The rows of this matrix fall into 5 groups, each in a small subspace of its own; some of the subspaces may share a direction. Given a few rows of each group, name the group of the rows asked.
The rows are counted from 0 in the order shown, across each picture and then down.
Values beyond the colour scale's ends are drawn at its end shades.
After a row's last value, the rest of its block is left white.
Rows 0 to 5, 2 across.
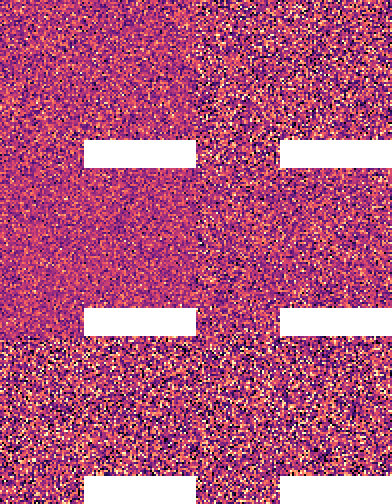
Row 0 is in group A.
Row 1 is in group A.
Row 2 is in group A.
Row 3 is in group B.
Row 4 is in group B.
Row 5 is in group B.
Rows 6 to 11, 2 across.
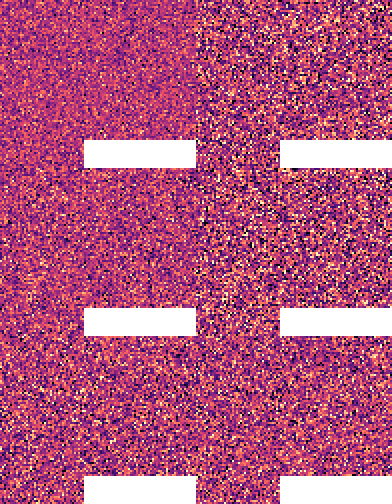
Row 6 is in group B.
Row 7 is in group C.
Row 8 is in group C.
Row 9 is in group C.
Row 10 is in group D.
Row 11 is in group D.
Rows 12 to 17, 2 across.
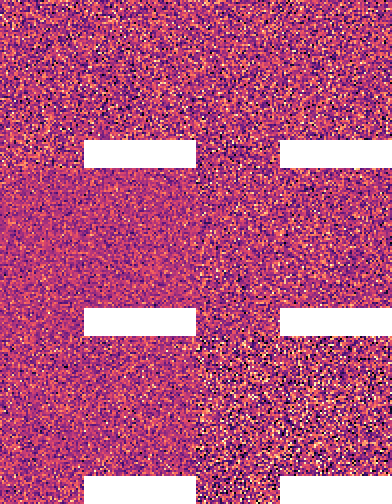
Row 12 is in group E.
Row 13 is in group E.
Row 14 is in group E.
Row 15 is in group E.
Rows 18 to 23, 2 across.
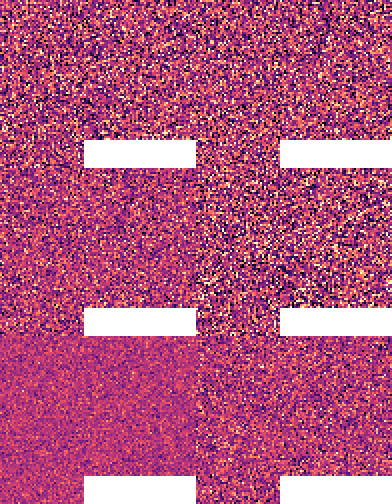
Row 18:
B
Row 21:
B
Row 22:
D
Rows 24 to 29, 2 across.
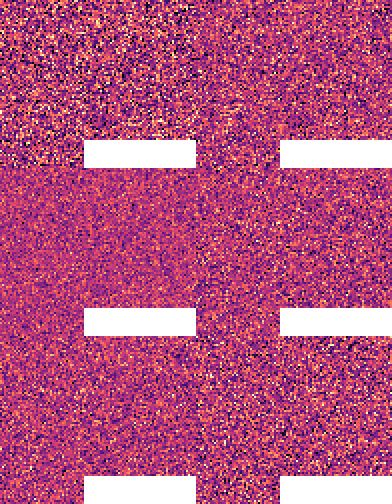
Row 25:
C
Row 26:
D
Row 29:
E
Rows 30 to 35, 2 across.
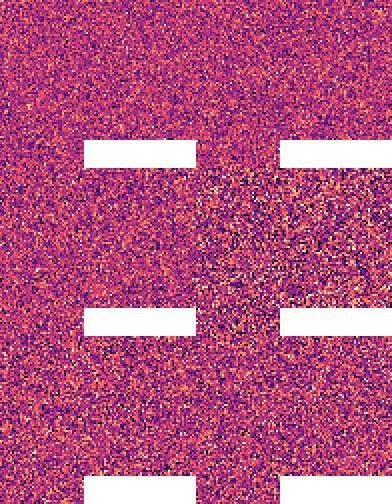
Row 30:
E
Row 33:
D
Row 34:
B
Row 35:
A
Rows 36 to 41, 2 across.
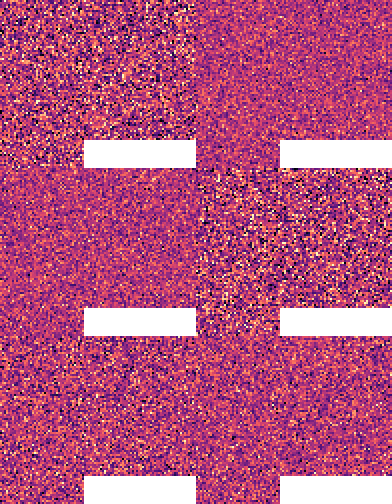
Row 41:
D
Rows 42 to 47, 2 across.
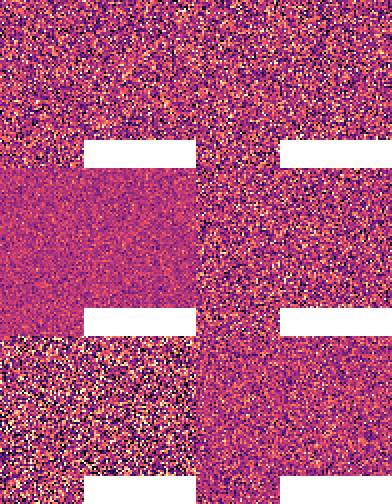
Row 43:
B
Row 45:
E
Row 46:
D
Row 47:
E
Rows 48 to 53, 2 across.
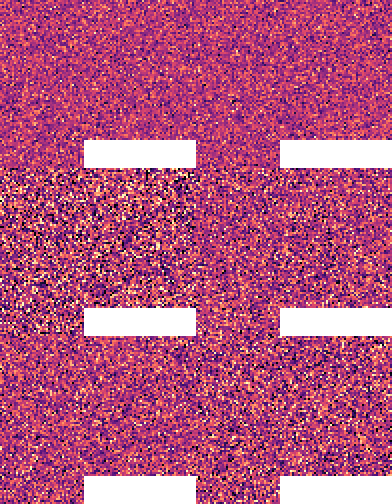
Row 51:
E
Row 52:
D
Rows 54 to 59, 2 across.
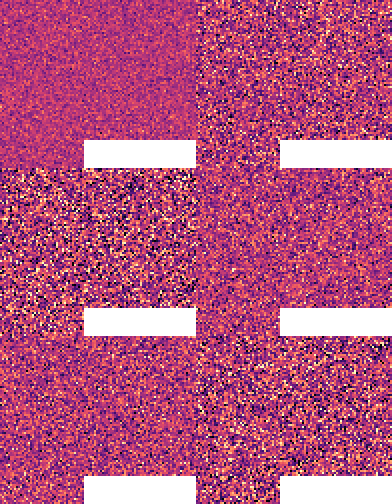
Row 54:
A
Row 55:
B
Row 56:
C
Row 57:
D
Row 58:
E
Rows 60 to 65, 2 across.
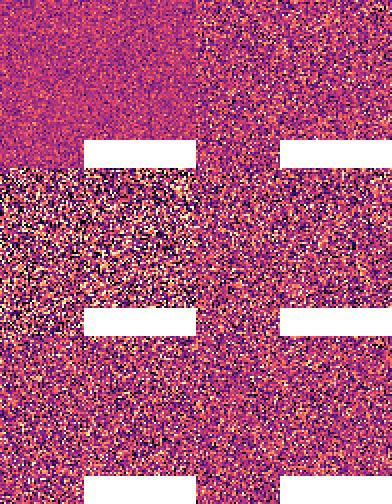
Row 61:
C
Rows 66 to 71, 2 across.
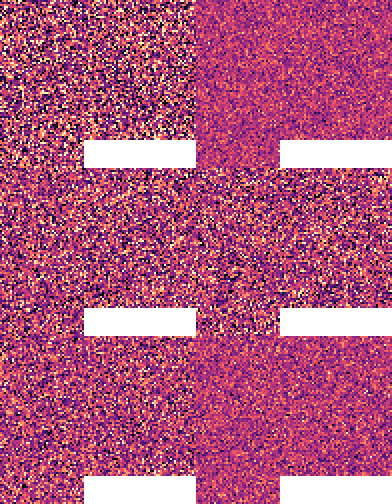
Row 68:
B
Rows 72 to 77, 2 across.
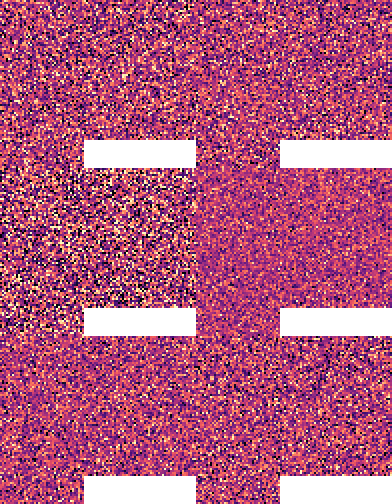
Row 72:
B
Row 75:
A
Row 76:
A
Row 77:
B
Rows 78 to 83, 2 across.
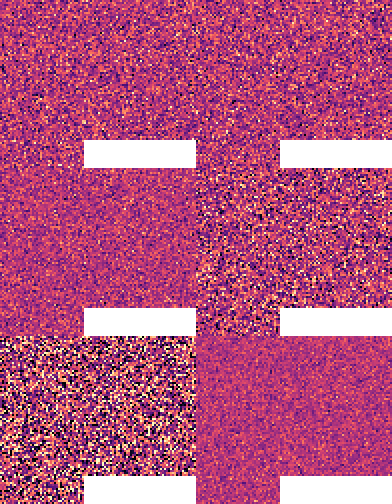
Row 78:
B
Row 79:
D
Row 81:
A
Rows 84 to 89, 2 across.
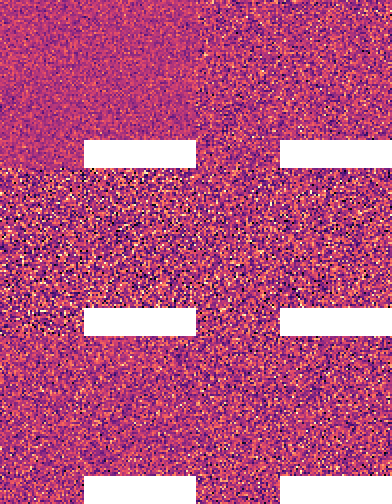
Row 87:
B
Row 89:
B
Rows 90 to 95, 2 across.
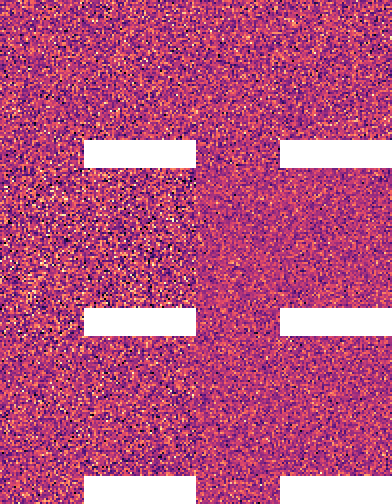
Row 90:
A
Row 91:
A
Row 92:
C
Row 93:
B
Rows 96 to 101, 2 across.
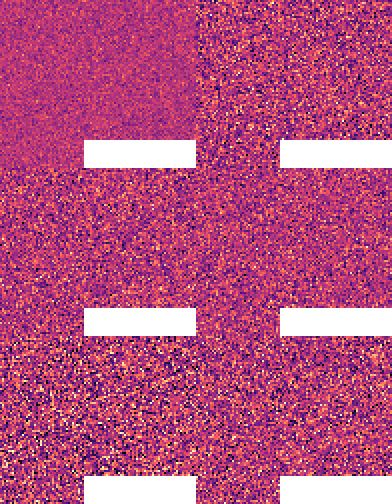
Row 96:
D
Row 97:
E
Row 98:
D
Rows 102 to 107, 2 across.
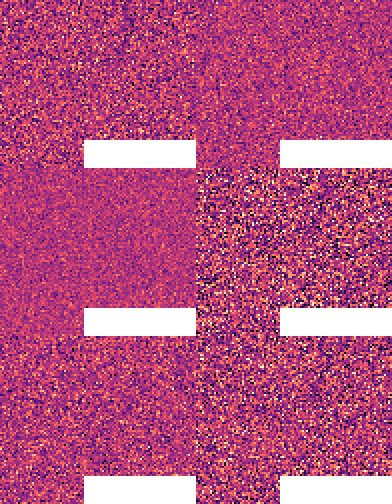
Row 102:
A
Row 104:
E
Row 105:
B
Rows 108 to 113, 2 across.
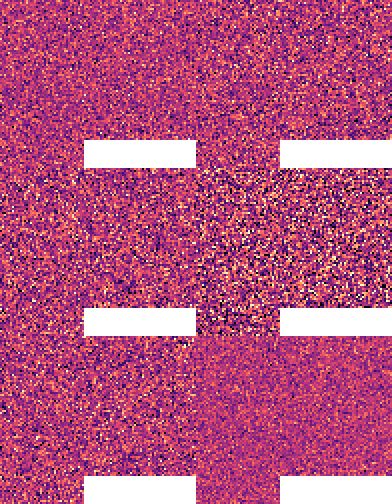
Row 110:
B
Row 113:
B
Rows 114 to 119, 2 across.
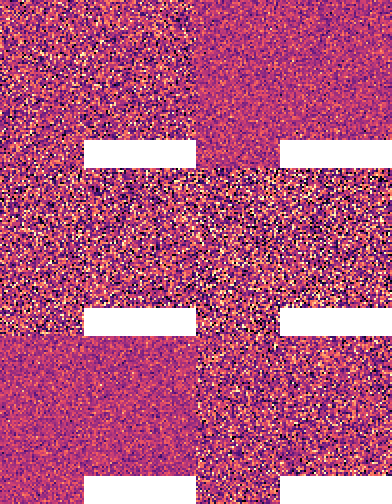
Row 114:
D
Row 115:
A
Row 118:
D
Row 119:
B
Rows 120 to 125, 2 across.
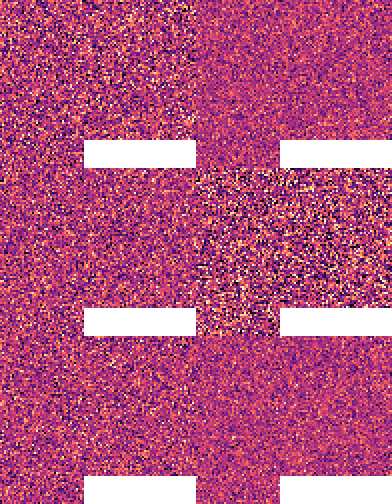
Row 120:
C
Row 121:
D
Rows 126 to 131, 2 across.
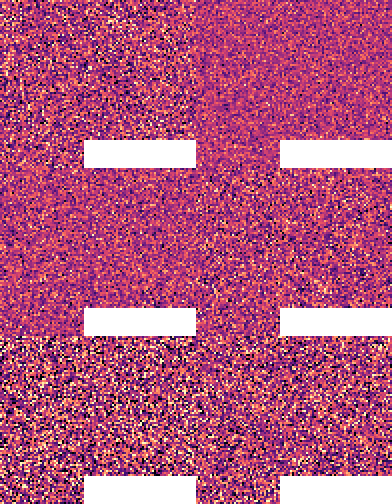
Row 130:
E
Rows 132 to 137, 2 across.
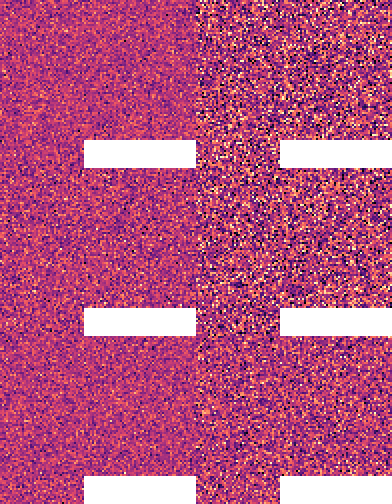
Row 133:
E
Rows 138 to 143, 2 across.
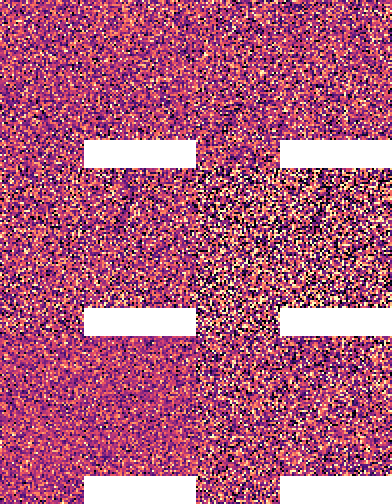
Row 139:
C
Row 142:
A
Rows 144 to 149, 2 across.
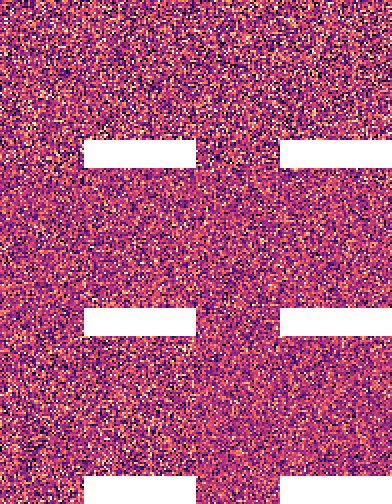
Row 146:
D
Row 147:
C
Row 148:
C
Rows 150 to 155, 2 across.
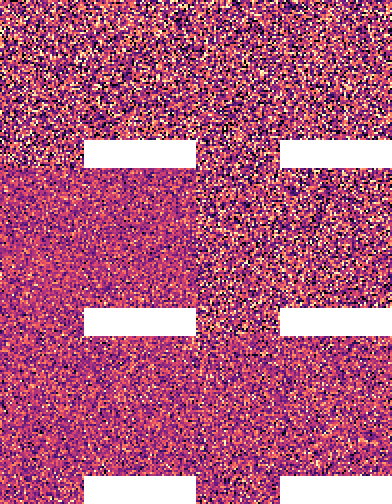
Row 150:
D
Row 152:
A
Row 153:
A
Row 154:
B
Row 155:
E
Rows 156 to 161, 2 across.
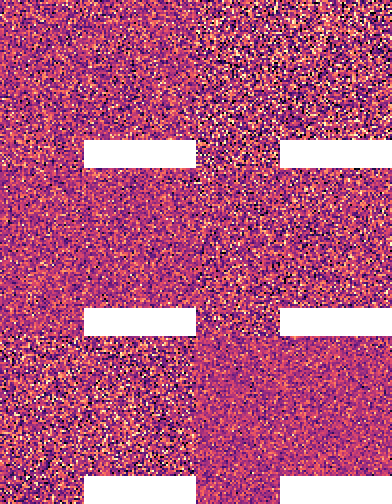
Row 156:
E
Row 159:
E
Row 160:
E
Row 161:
C
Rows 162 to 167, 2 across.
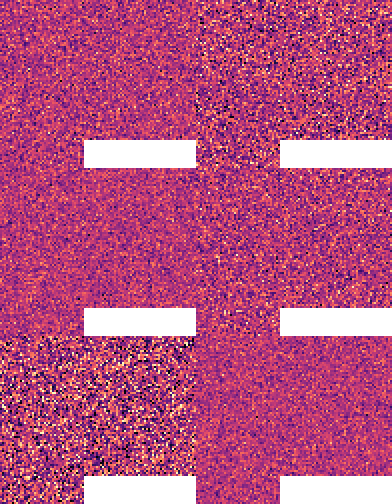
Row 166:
B
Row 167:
A
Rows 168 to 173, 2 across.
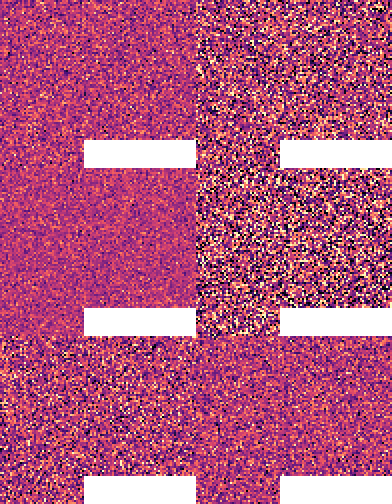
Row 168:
C
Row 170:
C
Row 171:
D
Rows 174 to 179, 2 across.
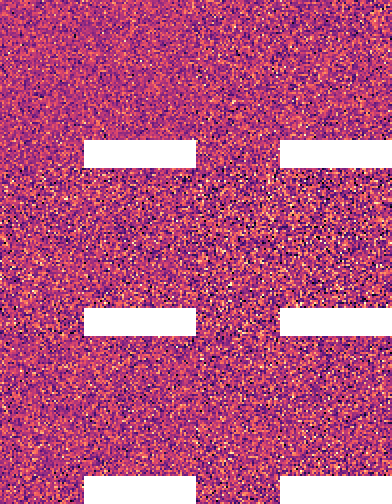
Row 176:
A
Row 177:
B
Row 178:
B
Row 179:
A
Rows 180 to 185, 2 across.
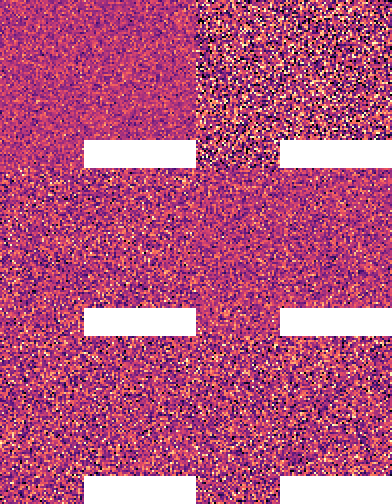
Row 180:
D
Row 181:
E
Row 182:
B
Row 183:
E
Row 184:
A
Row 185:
D
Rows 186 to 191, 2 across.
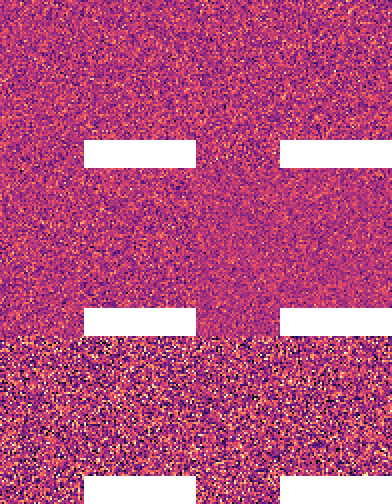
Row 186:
D
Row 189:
C
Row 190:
A
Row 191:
E
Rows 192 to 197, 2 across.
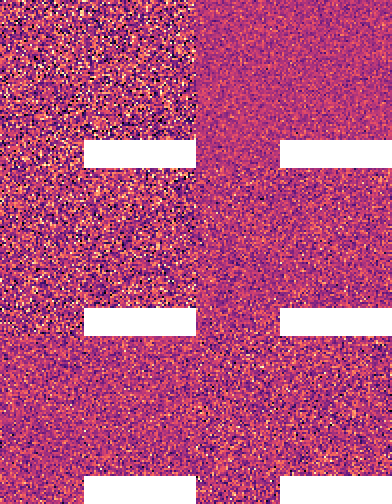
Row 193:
A
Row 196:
A
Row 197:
B
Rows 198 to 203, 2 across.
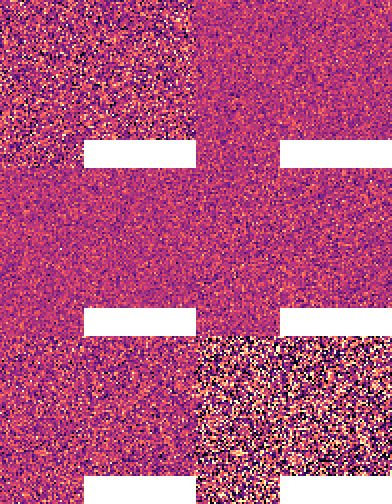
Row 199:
B
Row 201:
B
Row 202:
D
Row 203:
D
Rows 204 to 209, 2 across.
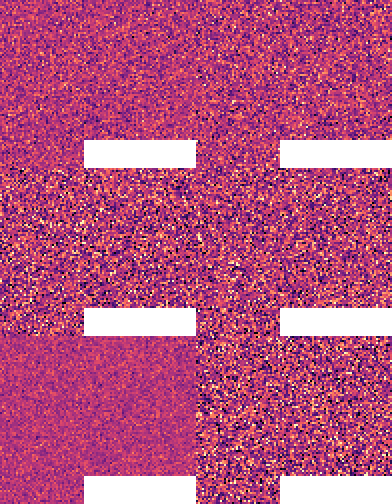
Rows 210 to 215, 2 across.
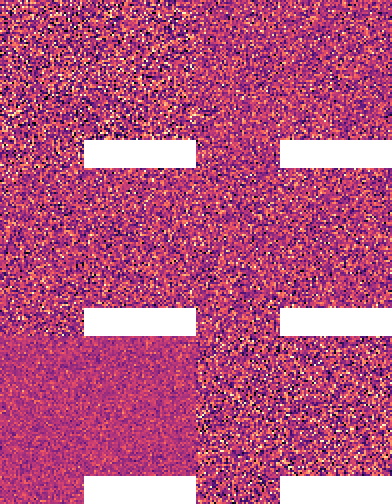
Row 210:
B
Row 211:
B
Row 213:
A
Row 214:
A
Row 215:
D
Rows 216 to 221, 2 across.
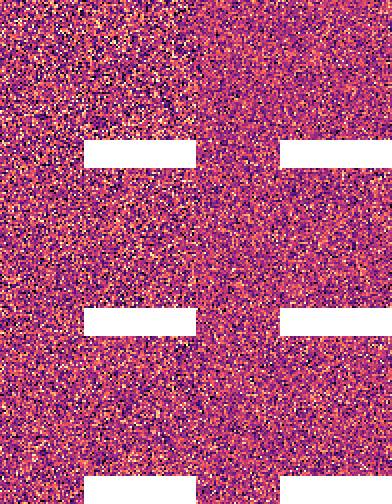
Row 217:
B
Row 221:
C
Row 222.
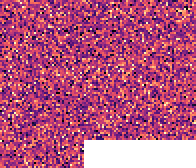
